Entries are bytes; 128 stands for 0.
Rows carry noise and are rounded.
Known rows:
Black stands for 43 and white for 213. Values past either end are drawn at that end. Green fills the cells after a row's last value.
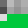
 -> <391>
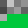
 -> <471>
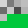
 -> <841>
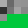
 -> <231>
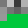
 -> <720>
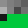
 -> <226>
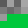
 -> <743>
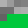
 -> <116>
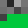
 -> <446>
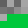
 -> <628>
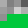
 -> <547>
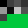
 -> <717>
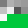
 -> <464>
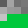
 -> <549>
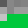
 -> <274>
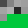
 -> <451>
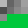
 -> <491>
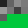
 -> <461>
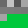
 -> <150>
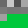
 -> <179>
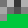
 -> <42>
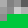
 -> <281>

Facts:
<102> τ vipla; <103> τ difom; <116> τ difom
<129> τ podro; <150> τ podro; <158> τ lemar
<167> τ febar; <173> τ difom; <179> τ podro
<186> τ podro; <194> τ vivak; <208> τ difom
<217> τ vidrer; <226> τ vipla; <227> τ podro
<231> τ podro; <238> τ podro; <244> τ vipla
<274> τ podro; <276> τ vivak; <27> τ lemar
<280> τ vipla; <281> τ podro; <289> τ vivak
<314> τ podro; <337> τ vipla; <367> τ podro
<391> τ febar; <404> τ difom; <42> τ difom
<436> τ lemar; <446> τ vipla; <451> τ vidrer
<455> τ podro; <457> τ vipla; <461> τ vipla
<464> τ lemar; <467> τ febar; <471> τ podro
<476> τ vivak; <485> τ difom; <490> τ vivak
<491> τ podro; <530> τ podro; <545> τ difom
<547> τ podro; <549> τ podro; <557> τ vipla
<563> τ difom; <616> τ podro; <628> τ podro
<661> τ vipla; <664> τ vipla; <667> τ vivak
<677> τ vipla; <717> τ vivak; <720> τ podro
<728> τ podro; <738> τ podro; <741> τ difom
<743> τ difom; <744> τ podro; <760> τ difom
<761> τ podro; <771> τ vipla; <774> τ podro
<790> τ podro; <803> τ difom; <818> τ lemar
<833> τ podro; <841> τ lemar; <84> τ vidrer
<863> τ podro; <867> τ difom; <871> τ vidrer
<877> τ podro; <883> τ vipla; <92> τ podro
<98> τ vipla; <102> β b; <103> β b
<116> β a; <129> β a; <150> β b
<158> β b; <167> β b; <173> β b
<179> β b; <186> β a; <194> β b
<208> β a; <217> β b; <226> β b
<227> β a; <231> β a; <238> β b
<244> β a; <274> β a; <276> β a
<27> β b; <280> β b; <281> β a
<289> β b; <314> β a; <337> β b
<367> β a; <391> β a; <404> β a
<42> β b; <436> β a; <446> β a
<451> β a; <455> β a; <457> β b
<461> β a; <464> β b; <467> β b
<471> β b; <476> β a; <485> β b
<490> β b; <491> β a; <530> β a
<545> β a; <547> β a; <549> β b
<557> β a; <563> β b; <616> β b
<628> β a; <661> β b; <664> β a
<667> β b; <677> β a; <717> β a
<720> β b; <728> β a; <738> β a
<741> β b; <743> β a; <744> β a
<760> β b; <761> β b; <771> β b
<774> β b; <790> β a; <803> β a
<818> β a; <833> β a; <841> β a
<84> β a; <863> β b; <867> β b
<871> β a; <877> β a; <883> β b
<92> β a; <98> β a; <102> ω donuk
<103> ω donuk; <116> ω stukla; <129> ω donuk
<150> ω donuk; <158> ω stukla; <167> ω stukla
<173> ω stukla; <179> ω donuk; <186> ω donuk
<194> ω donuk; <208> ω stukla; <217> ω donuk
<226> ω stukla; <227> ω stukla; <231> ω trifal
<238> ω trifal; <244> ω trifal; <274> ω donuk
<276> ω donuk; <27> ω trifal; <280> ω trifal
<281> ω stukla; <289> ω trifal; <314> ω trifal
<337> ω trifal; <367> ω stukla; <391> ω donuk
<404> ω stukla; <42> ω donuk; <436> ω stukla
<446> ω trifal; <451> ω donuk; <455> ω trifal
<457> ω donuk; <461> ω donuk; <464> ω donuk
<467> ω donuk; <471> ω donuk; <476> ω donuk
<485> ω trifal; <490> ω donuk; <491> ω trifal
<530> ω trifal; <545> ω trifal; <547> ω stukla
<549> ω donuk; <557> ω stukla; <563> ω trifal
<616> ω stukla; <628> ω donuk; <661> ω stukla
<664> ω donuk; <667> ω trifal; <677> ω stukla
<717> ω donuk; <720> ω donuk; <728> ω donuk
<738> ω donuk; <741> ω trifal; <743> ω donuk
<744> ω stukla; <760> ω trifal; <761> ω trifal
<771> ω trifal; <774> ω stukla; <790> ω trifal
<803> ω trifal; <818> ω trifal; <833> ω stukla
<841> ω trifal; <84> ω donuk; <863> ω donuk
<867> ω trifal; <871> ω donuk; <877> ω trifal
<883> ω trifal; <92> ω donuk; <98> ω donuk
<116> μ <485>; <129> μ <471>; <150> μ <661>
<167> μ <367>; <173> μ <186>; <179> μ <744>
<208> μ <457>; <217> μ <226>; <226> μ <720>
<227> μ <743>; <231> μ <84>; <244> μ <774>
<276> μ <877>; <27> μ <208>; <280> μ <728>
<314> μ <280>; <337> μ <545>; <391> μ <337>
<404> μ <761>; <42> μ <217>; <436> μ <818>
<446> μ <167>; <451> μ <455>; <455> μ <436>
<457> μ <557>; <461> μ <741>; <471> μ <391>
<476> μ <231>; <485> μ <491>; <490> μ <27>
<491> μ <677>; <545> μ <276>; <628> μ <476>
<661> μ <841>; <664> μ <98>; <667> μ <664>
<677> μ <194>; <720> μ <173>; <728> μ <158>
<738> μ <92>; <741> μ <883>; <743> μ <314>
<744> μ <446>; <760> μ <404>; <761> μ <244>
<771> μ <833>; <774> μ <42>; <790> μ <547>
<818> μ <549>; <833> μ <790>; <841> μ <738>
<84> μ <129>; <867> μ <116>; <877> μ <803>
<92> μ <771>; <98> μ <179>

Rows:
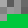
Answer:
<563>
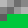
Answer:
<404>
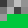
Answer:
<84>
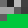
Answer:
<883>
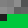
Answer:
<661>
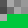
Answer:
<129>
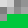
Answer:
<167>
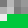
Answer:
<467>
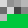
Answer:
<27>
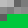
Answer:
<173>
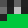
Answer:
<289>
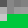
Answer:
<186>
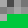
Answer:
<530>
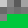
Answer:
<761>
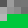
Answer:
<103>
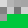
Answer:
<436>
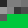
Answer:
<457>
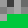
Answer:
<803>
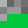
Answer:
<238>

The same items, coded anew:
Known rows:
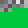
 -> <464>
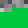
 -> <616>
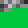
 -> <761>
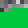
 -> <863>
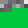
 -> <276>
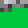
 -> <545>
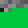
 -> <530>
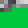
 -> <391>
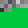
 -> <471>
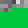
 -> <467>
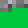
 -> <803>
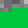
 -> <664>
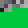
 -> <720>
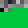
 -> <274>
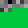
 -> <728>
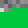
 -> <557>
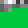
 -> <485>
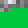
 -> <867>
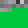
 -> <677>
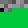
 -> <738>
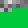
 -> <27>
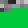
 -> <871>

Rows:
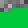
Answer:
<231>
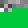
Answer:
<158>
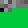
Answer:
<877>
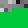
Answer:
<667>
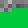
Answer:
<818>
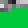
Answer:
<84>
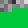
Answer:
<217>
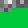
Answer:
<841>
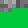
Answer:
<244>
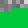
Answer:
<42>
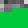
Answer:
<717>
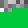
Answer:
<661>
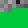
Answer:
<446>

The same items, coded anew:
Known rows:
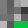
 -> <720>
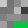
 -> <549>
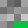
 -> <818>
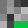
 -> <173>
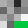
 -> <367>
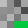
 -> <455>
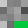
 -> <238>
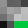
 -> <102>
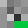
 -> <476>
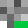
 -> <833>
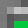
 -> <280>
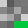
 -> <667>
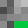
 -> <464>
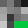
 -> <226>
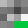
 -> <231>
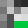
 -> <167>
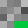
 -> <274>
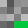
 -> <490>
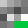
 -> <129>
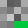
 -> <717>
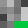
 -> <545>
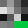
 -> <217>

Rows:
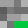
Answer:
<877>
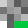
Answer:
<616>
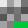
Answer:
<471>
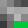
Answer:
<467>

